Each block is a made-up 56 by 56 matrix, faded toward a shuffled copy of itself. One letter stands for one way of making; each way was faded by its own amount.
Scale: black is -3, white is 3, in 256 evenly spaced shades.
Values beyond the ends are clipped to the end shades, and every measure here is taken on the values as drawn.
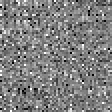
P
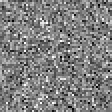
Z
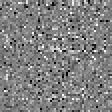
P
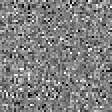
P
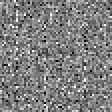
Z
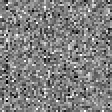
Z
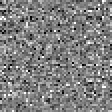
P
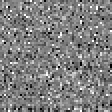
P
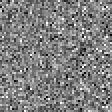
Z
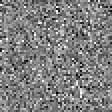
Z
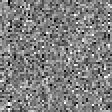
Z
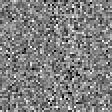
Z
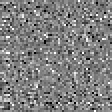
P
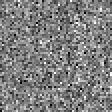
Z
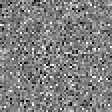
P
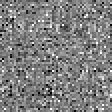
P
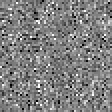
P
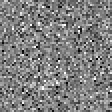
Z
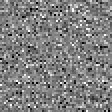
P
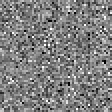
Z
